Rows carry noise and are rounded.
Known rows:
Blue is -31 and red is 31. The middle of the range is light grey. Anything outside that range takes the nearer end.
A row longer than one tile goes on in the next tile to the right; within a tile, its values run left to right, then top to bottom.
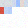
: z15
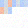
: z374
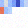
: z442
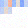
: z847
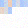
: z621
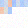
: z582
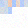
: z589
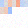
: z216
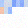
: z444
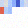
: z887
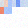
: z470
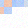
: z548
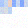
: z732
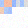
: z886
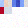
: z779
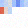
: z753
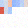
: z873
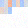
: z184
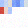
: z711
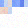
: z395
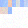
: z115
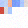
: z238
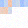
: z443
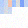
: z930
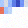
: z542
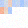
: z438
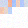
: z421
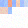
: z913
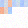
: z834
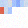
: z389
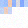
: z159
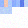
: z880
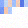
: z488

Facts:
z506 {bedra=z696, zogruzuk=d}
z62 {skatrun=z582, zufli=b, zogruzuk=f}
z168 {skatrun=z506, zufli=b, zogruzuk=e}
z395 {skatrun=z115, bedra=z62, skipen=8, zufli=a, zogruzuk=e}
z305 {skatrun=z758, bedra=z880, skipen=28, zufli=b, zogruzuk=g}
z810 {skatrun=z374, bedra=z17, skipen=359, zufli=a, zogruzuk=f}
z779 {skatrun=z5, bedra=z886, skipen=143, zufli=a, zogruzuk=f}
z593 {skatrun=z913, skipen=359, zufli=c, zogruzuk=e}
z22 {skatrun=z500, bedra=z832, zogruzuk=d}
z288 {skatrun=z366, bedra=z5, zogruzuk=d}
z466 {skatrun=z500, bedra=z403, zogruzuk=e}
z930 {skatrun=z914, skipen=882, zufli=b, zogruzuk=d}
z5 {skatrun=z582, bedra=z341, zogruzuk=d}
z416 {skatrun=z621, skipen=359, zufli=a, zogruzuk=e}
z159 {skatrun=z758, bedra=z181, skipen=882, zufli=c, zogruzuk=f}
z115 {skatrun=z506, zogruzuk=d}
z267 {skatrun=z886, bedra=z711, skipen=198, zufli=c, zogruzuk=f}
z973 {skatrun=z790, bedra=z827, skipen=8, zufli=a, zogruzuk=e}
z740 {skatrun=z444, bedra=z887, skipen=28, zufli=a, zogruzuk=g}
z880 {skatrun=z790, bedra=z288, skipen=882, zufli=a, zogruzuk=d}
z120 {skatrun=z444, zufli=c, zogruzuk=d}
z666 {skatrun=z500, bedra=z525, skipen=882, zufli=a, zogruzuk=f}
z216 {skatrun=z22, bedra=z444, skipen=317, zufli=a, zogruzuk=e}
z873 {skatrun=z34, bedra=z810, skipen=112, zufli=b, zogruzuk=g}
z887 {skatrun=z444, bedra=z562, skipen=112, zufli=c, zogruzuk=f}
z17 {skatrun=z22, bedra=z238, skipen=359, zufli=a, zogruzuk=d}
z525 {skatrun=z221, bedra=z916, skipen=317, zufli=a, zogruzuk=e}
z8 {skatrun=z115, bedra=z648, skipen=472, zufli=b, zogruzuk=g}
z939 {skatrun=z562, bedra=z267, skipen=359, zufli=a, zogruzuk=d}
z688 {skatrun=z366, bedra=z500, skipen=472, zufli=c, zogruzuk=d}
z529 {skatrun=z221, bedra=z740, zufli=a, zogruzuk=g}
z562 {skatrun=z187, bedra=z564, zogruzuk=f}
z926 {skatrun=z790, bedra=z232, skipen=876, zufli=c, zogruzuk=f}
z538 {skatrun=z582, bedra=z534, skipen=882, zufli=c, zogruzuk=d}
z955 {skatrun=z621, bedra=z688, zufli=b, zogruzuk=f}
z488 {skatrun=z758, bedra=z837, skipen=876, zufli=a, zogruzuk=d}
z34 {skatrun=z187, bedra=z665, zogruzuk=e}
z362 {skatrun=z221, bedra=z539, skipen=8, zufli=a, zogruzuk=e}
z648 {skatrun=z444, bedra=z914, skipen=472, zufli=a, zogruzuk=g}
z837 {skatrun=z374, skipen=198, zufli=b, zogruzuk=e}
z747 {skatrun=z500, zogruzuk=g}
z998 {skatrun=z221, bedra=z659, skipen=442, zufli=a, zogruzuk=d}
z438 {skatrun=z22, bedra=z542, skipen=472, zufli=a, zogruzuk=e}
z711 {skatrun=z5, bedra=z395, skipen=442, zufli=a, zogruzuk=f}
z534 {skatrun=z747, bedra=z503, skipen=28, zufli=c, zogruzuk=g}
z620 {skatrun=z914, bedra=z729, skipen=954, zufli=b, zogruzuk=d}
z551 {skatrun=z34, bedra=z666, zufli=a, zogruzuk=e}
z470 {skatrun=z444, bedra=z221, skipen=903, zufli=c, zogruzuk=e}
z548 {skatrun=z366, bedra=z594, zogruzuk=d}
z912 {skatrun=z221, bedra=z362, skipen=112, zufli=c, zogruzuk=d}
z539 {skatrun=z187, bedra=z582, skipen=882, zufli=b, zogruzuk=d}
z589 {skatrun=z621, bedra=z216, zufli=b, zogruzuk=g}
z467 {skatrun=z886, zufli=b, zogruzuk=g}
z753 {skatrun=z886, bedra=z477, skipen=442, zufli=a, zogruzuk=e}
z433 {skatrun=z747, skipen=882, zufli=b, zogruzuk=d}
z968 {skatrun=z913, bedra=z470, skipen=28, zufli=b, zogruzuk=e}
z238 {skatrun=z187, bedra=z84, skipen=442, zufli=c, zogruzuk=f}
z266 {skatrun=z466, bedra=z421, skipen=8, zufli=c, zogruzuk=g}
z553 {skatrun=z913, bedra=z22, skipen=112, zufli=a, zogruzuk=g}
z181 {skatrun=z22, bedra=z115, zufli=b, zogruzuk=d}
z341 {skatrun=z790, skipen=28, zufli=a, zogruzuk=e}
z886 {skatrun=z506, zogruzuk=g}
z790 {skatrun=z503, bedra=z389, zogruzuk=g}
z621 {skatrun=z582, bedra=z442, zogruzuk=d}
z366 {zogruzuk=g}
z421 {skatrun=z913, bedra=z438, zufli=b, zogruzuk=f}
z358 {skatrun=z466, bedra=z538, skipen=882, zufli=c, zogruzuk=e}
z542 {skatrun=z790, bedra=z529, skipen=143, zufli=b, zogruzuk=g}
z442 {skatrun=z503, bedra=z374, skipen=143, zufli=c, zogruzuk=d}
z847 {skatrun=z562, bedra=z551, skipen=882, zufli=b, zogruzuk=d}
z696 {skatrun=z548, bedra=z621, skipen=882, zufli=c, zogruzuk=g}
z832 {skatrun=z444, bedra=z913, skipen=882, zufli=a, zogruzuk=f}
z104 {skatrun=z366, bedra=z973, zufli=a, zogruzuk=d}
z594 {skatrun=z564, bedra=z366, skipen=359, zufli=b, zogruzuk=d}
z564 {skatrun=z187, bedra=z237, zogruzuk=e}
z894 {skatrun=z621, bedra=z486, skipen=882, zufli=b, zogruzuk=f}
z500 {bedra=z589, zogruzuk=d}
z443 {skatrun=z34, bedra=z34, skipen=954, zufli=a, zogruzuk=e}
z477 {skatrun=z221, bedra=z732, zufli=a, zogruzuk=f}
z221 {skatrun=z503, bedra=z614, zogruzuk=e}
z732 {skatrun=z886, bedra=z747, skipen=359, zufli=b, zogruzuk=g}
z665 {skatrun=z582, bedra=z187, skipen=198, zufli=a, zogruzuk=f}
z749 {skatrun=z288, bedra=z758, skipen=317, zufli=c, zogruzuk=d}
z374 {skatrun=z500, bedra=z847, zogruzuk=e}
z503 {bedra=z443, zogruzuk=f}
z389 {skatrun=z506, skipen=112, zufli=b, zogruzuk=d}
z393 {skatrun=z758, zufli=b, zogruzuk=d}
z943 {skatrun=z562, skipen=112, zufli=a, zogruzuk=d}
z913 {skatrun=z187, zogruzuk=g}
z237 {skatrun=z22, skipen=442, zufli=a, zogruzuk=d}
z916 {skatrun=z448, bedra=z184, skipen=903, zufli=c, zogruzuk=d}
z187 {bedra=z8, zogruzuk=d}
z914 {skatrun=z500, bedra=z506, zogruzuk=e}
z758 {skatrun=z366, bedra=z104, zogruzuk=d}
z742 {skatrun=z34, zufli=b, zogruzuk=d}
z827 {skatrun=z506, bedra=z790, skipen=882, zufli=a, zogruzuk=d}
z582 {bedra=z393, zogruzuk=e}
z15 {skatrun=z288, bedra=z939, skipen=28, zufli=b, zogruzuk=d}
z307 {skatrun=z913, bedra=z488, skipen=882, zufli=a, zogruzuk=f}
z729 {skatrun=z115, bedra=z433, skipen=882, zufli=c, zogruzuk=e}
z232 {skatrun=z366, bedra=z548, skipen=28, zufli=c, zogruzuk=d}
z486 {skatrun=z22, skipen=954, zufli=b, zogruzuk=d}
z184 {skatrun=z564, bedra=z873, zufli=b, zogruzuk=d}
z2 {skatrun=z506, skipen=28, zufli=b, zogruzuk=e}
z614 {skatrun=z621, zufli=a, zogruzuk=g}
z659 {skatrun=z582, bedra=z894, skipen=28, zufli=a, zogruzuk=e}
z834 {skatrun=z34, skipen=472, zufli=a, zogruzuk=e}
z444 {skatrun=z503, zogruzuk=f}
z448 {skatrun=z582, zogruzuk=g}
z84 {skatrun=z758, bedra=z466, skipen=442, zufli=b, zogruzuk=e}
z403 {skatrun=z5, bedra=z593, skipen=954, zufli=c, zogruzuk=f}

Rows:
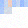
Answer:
z538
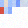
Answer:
z740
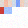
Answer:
z232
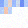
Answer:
z827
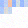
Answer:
z696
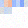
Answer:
z594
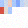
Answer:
z943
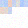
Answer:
z620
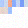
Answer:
z593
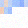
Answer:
z221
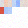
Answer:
z305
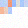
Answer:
z562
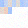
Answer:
z104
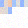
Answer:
z614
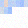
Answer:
z120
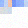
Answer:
z266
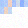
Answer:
z729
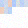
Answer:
z8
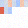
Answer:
z534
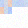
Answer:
z688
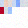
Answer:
z659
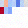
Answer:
z341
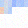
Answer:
z503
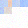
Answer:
z358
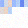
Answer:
z416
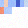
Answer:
z998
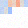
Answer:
z749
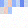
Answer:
z17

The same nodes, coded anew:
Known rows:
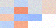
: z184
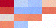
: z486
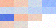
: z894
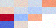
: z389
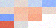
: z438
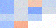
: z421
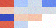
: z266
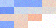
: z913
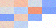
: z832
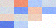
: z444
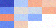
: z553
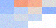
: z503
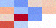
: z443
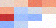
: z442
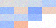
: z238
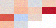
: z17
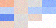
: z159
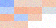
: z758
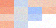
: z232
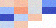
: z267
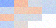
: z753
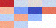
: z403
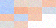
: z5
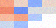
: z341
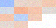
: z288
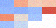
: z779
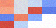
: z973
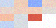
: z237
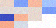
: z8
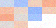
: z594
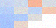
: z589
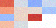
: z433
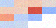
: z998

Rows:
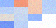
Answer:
z477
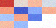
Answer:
z926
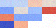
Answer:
z873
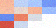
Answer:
z395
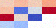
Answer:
z525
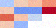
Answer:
z216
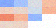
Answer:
z939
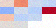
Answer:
z810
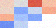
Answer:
z542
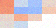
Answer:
z2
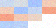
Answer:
z416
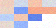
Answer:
z740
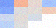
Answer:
z711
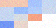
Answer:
z62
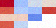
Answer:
z916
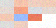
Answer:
z181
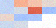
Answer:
z221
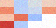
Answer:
z488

